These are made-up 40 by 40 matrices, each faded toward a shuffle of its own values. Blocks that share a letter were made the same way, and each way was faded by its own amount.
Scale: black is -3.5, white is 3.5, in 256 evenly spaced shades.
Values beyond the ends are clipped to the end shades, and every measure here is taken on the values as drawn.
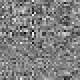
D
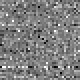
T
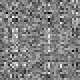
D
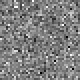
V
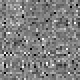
T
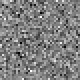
V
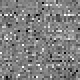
T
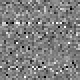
T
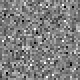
V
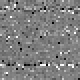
T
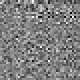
D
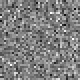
V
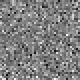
V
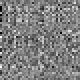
D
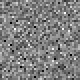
V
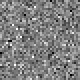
V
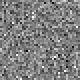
V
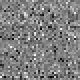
T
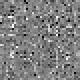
T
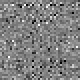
T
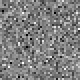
V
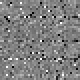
T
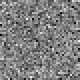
V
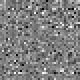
T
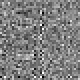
D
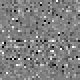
T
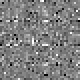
T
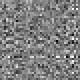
D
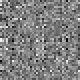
D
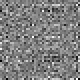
D
